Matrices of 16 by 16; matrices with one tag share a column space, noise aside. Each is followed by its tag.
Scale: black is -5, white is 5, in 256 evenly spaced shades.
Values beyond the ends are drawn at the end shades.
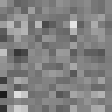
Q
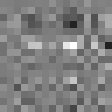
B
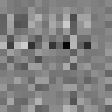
B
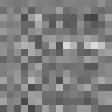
B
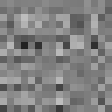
B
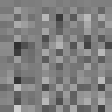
B
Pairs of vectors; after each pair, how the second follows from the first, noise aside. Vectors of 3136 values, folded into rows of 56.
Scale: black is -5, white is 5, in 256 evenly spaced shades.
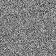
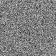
shuffled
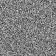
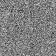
shuffled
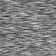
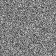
shuffled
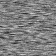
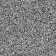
shuffled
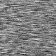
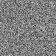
shuffled
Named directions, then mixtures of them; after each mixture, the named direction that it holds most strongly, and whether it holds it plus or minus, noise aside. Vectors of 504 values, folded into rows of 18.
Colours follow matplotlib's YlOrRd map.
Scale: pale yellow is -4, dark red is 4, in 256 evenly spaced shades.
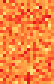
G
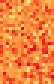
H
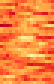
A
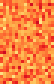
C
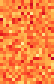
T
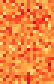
G, plus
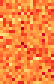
T, minus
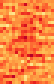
A, minus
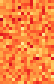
T, plus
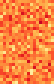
G, plus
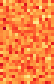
C, minus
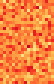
G, minus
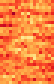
A, plus
